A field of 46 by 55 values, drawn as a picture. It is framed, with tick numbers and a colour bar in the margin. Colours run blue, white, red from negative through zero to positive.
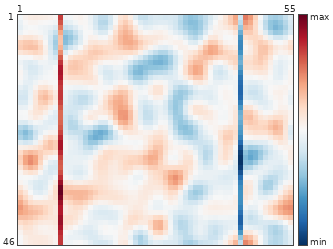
Columns 9 and 45 differ from the columns beside them. The bottom left is the ninth with the highest average. The distribution is heavy-tailed on both sides.
